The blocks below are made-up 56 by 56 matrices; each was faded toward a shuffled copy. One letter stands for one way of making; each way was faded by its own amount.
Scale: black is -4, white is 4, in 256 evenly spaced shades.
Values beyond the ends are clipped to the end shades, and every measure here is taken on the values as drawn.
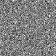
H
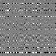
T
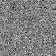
H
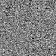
H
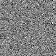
H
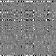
T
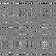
T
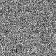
H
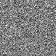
H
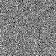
H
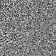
H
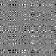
T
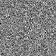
H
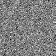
H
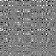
T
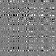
T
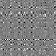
T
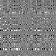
T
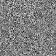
H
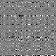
T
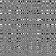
T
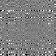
T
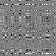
T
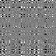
T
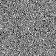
H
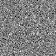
H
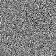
H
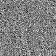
H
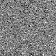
H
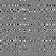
T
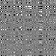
T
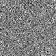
H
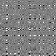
T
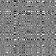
T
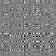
T
